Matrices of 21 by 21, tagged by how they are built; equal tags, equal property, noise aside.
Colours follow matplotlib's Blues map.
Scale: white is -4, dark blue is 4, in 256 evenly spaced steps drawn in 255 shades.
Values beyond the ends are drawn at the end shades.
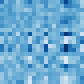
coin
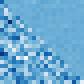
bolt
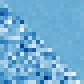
bolt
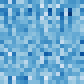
coin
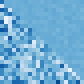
bolt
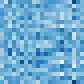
coin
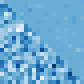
bolt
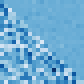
bolt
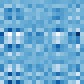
coin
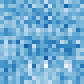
coin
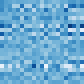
coin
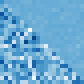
bolt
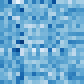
coin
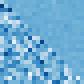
bolt
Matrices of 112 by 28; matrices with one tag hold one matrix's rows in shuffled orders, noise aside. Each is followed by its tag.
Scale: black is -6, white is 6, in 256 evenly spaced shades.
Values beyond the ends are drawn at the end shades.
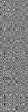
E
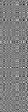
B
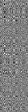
E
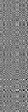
B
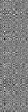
E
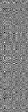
E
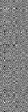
E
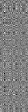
E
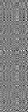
B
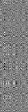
E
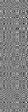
B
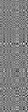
B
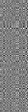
B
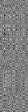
E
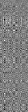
E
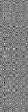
E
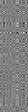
B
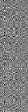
E
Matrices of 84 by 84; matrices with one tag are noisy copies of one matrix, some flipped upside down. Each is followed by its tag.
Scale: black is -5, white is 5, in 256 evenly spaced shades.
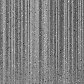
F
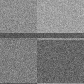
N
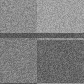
N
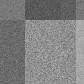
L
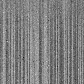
F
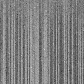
F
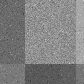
L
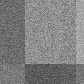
L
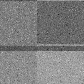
N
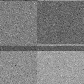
N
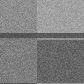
N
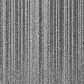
F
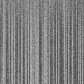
F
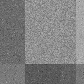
L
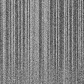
F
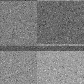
N
